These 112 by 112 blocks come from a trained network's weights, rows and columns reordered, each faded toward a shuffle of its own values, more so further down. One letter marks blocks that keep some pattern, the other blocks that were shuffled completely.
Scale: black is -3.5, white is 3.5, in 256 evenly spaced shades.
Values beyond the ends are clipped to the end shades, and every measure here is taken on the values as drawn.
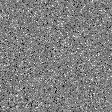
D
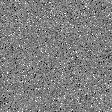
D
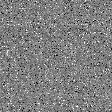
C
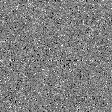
C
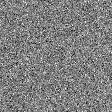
D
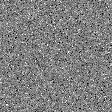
D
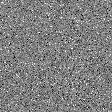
D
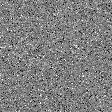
D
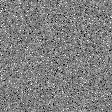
D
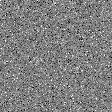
D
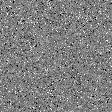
D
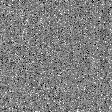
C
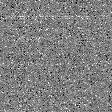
C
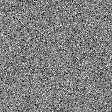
D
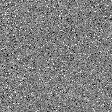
C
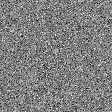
D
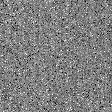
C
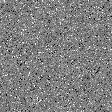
D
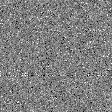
C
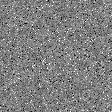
D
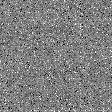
C
